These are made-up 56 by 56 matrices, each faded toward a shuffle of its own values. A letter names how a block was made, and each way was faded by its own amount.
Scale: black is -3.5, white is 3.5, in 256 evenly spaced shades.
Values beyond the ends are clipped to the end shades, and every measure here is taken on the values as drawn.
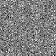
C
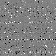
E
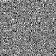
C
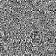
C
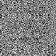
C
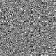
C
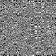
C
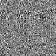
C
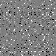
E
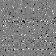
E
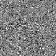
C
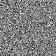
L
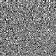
C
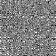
C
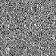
C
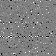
E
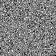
L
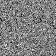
L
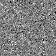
L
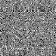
C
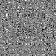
C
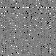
E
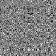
C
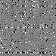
E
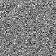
C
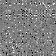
E
